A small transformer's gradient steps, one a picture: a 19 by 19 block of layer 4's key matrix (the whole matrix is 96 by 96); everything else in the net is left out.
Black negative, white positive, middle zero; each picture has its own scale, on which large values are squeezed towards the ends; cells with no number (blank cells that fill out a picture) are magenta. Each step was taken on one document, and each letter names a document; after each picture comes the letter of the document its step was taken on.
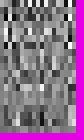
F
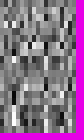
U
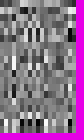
F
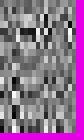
U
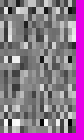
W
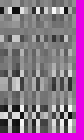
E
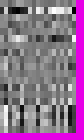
E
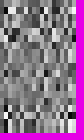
E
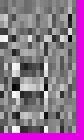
U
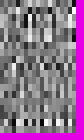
W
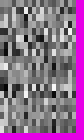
U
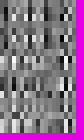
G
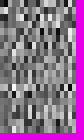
F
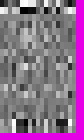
W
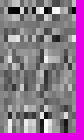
E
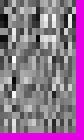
G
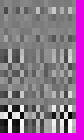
E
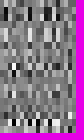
F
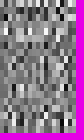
F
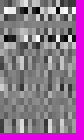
U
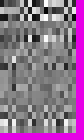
F
